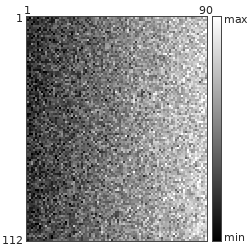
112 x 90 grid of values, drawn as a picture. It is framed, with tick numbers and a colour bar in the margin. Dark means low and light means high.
On average the colour sits 50% of the way up the scale. No single row or column stands out from its neighbours. There is an overall slope up to the right. No regular stripes run through it.
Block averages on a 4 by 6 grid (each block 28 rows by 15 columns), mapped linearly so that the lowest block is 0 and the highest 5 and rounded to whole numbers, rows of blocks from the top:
012345
012345
012345
012345
